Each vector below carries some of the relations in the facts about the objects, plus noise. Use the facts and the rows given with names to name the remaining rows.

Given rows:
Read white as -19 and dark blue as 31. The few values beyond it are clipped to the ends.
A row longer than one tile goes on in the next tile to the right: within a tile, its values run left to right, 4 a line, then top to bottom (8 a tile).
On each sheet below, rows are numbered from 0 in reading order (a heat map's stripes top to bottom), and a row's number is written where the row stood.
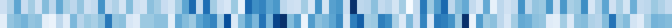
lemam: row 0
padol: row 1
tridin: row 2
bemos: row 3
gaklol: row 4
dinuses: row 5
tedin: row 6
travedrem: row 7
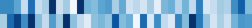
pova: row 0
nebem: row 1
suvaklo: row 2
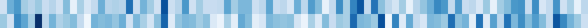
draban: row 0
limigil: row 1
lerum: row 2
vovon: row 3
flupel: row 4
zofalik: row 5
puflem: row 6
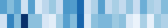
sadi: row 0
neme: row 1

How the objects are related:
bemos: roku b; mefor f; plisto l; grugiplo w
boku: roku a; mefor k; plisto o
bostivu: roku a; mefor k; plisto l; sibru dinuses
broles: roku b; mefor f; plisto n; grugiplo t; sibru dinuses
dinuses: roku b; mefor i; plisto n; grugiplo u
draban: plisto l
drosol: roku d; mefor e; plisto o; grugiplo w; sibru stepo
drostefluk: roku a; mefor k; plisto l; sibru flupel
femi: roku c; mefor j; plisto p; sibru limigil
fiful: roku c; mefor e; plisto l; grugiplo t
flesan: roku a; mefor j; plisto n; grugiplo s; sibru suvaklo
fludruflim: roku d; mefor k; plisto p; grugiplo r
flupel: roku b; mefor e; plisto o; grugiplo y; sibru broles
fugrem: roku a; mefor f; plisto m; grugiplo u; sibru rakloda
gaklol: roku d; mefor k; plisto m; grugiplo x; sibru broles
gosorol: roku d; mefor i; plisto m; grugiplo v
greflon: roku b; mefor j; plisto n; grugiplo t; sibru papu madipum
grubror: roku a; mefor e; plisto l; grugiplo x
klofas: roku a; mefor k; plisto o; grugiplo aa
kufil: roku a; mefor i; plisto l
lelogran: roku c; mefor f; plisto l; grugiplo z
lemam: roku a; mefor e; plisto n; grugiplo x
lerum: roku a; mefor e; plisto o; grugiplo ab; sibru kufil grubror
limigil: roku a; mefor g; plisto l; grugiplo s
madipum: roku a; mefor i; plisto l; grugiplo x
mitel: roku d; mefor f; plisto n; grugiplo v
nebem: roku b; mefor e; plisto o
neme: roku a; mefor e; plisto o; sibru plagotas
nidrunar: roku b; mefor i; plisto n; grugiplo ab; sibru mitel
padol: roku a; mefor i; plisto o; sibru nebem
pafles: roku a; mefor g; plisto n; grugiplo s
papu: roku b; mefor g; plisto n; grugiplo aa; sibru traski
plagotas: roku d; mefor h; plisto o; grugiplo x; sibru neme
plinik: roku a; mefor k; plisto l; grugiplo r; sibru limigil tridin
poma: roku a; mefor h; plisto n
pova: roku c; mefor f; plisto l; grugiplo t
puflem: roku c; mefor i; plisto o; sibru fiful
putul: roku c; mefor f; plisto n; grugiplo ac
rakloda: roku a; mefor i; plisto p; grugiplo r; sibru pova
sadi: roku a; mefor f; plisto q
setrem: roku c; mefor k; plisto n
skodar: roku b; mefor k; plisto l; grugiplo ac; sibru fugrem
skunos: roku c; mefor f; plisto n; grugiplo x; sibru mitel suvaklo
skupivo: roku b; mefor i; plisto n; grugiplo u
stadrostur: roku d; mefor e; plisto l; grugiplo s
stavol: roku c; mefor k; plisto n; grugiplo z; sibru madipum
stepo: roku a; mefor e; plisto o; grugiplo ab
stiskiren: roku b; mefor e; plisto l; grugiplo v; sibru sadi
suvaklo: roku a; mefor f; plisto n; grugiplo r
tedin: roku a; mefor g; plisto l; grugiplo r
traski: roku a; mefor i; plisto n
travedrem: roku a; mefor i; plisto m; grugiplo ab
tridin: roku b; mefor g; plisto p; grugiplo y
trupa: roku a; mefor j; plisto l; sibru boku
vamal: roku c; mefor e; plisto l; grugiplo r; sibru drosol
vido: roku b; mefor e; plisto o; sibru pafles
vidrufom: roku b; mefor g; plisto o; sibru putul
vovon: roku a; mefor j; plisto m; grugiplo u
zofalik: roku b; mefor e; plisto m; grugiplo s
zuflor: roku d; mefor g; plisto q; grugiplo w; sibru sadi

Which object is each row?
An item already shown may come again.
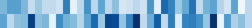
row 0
skupivo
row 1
mitel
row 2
dinuses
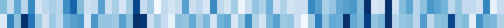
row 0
suvaklo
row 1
femi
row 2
plinik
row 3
kufil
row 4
skunos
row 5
skupivo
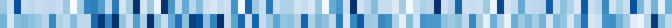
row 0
fludruflim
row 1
pova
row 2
mitel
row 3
gosorol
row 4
gaklol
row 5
zuflor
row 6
limigil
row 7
rakloda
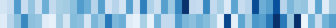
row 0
poma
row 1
stepo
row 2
stiskiren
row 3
broles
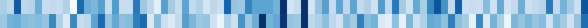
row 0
stadrostur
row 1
fiful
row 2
grubror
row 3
skunos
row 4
stepo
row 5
vidrufom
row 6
limigil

